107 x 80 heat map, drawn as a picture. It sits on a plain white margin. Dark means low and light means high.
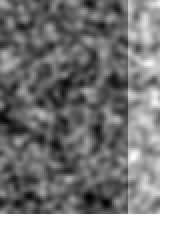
Overall the values sit about 40% of the way up the scale. No lone cell stands out from its neighbours. A vertical seam about 80% of the way across splits the table, and the right part is higher. No regular stripes run through it.
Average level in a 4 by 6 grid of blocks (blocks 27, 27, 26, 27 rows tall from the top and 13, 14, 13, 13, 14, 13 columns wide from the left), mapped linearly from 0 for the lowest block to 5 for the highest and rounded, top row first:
111125 | 110115 | 010125 | 011025
